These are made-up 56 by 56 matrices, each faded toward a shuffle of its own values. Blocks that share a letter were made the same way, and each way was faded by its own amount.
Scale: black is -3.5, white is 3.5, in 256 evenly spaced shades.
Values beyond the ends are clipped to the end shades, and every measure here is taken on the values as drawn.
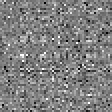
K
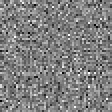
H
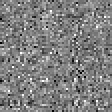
K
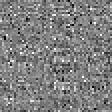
K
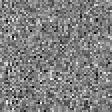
H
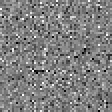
K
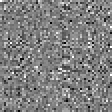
K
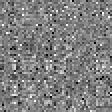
K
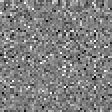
K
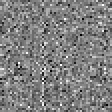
H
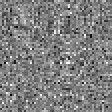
H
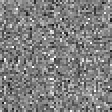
H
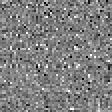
K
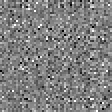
K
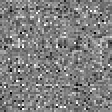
H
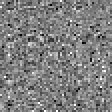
H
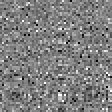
K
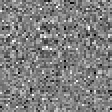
K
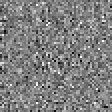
H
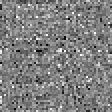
H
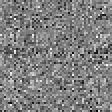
H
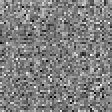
H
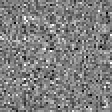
H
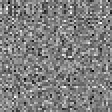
H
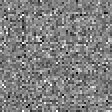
H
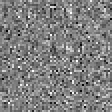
K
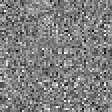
H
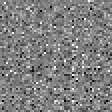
K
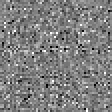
K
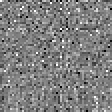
K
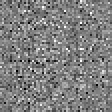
H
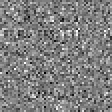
H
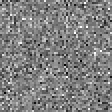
H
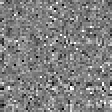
K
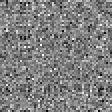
H
